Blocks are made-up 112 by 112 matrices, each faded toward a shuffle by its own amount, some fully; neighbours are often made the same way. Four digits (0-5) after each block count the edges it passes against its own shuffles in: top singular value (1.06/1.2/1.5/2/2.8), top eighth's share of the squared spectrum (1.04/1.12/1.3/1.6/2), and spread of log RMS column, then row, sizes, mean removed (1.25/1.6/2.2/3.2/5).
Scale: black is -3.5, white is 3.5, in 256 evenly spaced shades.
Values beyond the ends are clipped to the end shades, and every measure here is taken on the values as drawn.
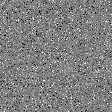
2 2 0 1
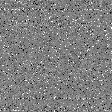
3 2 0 1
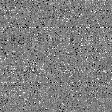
4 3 1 2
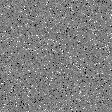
0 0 0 0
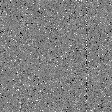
2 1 1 0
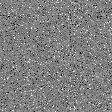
0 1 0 0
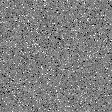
0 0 0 0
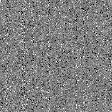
1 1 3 0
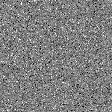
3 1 0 0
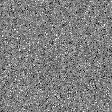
3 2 0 0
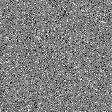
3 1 0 0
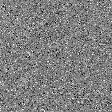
2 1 0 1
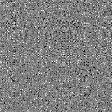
4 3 2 2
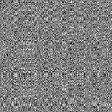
5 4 3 3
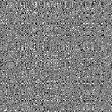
5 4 3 3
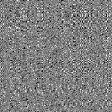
5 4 3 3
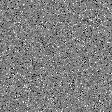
2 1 0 0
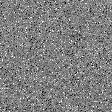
1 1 0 0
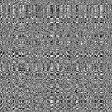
5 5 4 4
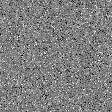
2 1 0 0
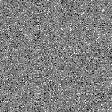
4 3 1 2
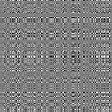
5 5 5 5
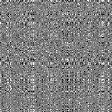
5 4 3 3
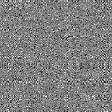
5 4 3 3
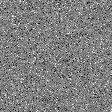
1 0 0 0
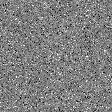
2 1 0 0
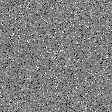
0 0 0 0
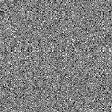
4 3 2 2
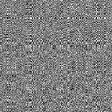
5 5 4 3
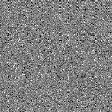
4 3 2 2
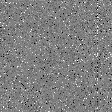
3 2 1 0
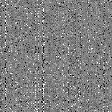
4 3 3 1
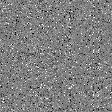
3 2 1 0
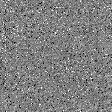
3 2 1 0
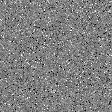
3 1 0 0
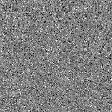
3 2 1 1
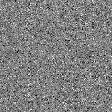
3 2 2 1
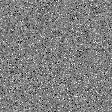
1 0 0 0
